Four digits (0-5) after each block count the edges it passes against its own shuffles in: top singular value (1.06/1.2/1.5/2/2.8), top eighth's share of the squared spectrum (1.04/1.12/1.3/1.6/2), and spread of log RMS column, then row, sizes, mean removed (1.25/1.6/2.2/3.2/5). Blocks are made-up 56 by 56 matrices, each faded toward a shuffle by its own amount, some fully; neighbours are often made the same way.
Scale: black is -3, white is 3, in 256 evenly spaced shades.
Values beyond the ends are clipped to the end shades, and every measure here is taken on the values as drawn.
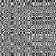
5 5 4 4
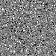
3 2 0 0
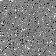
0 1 0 0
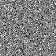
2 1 0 0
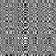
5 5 4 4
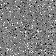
0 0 0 1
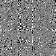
2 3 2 2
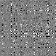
2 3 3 3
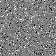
0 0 0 0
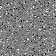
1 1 0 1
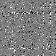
2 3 2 2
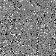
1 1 1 1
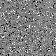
1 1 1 0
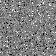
0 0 0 0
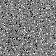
0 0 0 0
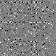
3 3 1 2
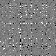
3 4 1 2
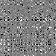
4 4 2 3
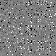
3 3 1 1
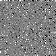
3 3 1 1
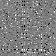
3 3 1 2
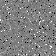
2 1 0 0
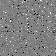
1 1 0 0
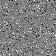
0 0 0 0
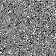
0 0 0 0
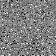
1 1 0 2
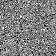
1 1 0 0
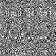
4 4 2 2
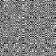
4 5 3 3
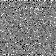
1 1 0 2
